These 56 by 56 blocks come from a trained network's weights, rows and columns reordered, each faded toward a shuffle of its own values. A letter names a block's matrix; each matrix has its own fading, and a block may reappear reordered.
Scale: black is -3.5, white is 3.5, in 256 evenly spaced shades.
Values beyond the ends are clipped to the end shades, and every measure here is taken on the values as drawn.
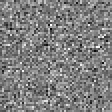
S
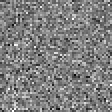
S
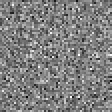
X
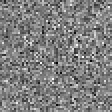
S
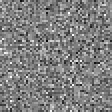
S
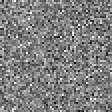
S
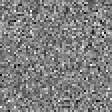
S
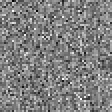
S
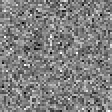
X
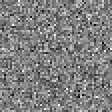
S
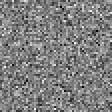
X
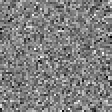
X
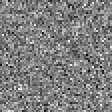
X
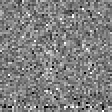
X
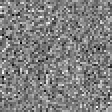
S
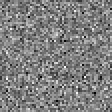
S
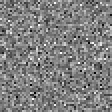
X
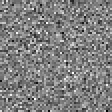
S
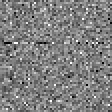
X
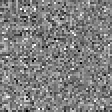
X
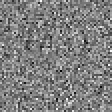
X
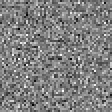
S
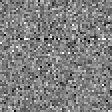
X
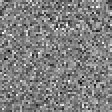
S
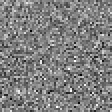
S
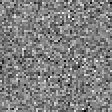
S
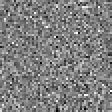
X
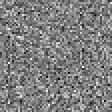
S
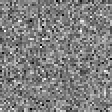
S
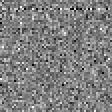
X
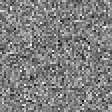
S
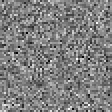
S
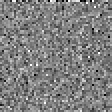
X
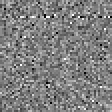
X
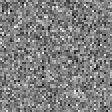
X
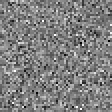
S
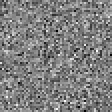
S
